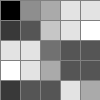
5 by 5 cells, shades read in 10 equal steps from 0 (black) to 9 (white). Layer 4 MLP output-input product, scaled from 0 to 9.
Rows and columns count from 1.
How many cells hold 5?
1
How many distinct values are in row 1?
4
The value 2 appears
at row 2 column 1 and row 5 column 1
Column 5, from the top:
8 9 3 3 6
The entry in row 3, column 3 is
4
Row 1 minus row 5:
-2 2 3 0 2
